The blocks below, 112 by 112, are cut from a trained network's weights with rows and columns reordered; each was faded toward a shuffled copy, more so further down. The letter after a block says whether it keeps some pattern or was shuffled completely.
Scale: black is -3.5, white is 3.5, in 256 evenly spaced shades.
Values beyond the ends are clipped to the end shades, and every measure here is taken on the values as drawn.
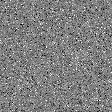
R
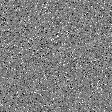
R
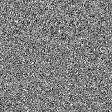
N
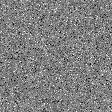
R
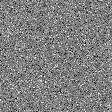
R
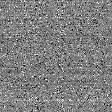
N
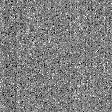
N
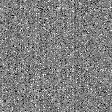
N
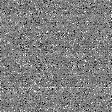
N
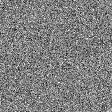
R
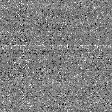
N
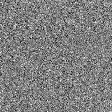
N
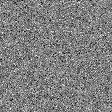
R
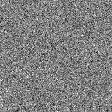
N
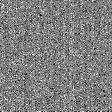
N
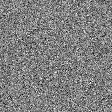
R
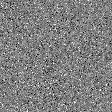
R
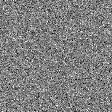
N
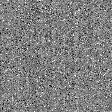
N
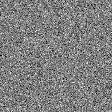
N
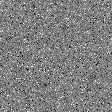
R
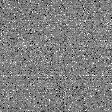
N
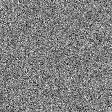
R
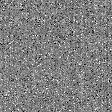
N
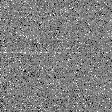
N
